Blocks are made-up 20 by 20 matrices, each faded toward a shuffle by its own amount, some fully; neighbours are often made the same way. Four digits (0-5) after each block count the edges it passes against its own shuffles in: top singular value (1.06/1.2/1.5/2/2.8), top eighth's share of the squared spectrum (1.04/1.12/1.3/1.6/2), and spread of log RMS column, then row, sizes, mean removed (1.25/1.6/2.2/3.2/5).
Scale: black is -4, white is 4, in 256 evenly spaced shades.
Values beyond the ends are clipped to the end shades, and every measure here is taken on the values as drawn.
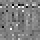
3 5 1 2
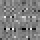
3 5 1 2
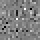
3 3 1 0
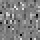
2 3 1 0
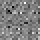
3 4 0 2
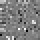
2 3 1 0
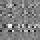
3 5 1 3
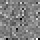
3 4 1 1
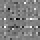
3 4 0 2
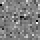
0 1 0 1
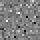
0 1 0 0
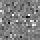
0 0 0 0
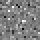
1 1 0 0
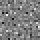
0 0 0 0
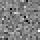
0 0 0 0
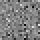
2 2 1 0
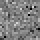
0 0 0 0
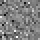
0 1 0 0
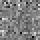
0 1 0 1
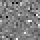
0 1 0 0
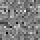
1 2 0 2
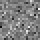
0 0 0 0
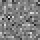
0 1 0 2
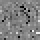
1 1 0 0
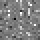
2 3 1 0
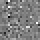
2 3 1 0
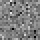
1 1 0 0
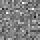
1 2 0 0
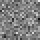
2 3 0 0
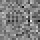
3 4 1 1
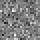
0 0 0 0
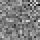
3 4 1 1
